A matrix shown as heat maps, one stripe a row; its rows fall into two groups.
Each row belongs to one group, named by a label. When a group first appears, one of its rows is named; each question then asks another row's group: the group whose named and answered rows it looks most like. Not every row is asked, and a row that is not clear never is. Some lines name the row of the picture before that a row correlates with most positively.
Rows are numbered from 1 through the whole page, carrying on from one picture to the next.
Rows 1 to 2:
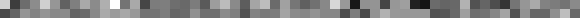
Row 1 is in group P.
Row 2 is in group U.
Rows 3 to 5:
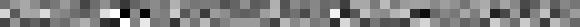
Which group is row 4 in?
P
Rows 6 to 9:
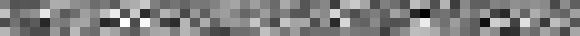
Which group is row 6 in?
U
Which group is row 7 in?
P
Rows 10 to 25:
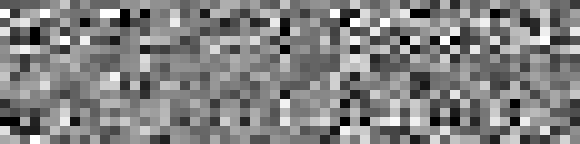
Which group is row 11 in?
P
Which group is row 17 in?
U
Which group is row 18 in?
P
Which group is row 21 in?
U
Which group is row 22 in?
U
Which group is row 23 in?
U
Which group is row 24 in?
U
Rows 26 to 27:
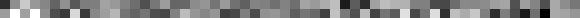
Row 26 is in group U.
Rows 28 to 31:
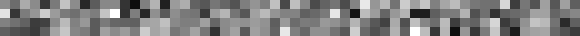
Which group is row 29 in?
P
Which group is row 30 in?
U
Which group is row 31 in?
U
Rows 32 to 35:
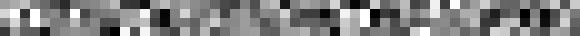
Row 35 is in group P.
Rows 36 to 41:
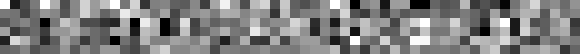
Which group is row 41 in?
U
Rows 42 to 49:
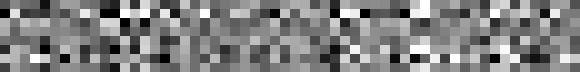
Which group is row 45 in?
P
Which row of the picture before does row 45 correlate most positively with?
36
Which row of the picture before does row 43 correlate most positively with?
37
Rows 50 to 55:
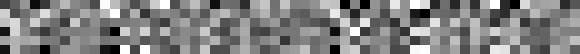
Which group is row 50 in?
U
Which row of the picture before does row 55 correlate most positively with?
49
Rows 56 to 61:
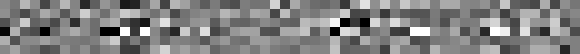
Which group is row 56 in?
P
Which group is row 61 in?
U
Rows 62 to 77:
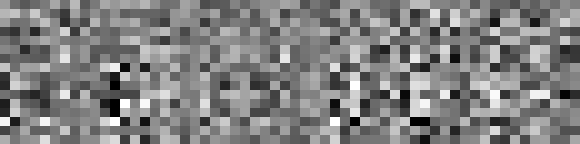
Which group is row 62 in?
U
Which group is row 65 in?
U
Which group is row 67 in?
U
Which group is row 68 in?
U
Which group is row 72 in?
U
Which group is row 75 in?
P
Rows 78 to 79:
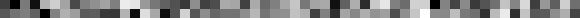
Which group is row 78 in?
U
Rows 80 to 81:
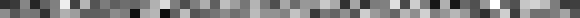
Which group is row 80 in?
U
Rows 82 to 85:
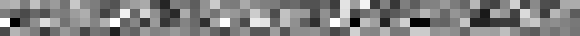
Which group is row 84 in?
P
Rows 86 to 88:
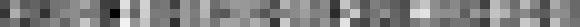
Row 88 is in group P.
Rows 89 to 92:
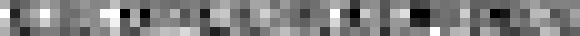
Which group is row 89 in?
P
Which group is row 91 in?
P
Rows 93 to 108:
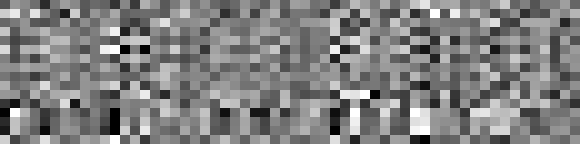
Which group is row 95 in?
U
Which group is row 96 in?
P
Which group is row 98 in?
P
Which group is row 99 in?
U
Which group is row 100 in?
P
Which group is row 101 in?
U
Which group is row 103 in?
U
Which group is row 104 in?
U
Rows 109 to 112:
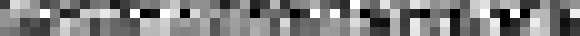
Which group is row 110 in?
P
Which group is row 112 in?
U
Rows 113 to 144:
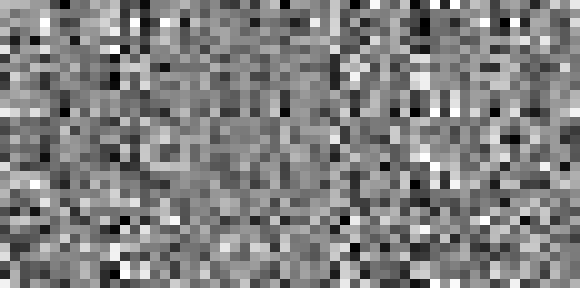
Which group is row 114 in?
P
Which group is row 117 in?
U
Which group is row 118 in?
P
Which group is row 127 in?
U
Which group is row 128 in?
U
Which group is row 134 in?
P
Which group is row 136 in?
U
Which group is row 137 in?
P
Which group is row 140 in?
P
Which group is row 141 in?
P
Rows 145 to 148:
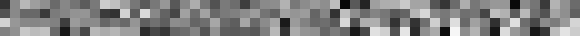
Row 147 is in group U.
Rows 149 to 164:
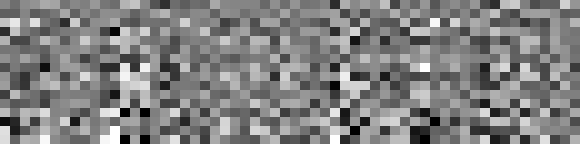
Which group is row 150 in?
U
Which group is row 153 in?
P
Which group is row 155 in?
P
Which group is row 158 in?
U
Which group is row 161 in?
P
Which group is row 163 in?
P
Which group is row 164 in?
P
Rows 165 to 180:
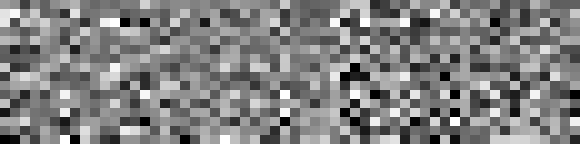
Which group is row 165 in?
U
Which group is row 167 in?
P
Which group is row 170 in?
U
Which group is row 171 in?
U
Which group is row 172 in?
P
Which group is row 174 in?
P
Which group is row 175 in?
U
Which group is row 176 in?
P
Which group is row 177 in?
U
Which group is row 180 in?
U
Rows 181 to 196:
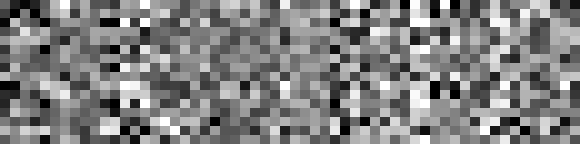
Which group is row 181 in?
U
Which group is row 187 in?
U
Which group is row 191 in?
U
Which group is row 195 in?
P
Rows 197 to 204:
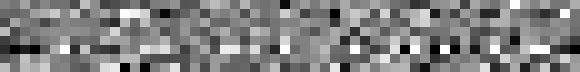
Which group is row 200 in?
P
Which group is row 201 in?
U
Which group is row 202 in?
U
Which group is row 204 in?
P
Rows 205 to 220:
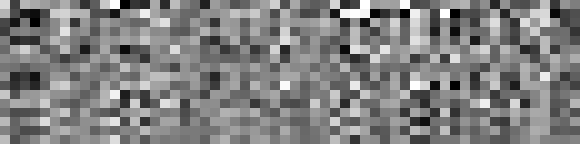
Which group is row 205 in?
P
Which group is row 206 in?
U
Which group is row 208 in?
U
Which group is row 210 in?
P
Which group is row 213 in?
U
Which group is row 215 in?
P
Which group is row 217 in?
U
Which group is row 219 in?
U
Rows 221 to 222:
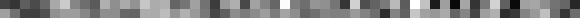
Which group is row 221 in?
U
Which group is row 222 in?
U
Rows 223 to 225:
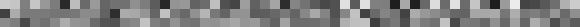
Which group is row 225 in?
U
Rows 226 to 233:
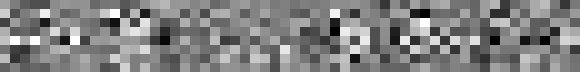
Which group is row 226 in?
U
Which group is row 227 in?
P
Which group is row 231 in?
U
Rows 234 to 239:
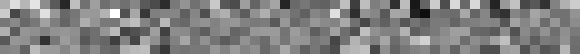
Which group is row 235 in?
P
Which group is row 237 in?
P
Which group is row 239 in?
U
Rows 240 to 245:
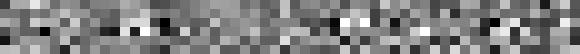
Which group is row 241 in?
U
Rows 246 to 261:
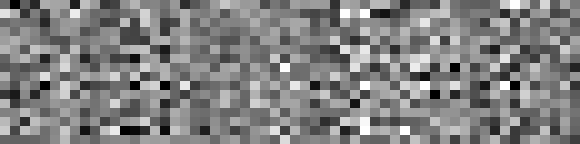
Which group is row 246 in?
U
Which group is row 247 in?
U
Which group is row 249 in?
P
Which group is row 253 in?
U
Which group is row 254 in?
P
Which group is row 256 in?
U
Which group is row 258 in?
P
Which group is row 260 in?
P
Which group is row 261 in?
U
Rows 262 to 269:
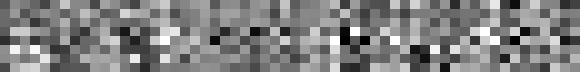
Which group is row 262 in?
U
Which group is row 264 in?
U
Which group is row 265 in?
P
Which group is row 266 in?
U
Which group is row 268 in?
P
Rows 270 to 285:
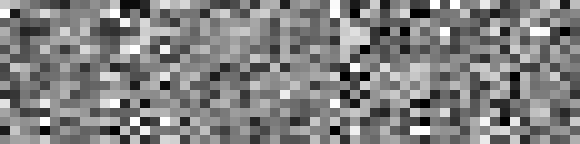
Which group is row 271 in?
P
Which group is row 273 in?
U
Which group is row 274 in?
U
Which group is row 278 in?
U
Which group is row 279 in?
P
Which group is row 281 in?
P
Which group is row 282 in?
U
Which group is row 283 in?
P
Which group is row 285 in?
P
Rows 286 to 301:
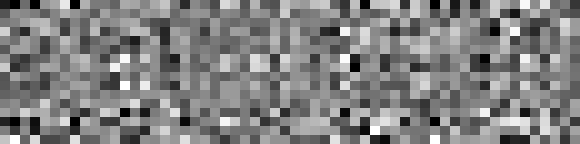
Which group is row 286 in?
U
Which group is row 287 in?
U
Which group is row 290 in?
P
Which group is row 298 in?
P
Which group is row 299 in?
U
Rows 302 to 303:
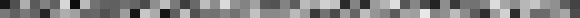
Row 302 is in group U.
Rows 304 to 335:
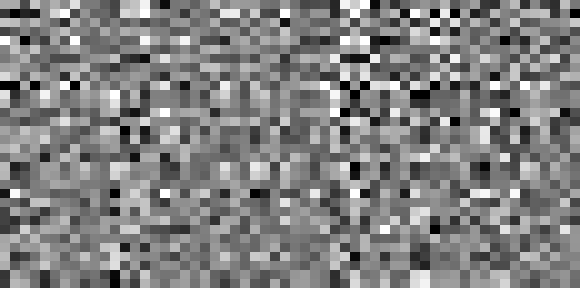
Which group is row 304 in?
U
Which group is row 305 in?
U
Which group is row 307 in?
U
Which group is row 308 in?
U
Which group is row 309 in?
U
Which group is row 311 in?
U
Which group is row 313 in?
U
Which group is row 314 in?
P
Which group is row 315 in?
P
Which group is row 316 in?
U
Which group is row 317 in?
U
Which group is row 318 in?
P
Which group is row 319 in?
P
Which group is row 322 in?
P
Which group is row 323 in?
P
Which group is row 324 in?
U
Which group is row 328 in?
U
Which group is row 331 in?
P
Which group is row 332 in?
P
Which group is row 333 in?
P
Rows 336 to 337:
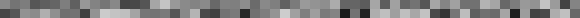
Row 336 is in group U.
